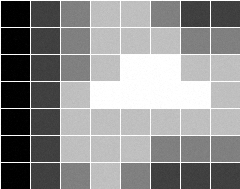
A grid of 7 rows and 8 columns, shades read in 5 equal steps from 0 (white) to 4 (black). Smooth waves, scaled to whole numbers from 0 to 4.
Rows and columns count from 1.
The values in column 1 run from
4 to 4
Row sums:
19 16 12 9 13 16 21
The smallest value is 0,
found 6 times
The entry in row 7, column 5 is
2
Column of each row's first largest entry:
1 1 1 1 1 1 1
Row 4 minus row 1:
0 0 -1 -1 -1 -2 -3 -2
